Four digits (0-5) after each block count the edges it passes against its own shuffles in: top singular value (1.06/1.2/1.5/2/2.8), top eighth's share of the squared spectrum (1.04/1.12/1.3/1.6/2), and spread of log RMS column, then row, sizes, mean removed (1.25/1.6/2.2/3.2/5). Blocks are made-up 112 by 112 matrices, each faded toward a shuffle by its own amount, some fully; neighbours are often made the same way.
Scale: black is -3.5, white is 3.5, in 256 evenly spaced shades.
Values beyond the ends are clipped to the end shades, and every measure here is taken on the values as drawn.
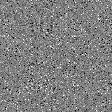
3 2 1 0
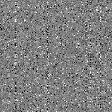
4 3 2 1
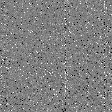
2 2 2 1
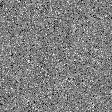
0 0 0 0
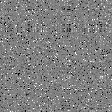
4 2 1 1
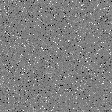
2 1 0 0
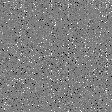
3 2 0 0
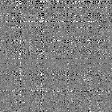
2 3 3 4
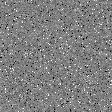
0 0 0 0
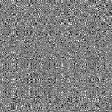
4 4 3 3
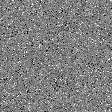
1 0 0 0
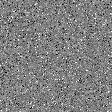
1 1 0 0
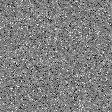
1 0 0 0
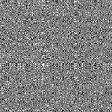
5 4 3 3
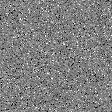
0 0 0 0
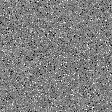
1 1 0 0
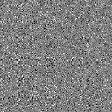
4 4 2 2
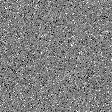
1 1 0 0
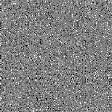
4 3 2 1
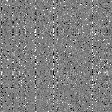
4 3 3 1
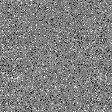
3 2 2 0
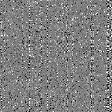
4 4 3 1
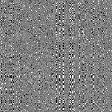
5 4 4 2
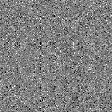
4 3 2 1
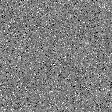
0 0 0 0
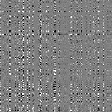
5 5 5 3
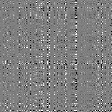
5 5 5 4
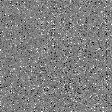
3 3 2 1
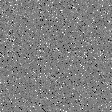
2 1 0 0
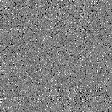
4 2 1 1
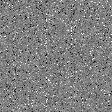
1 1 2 0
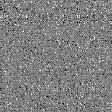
3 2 1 2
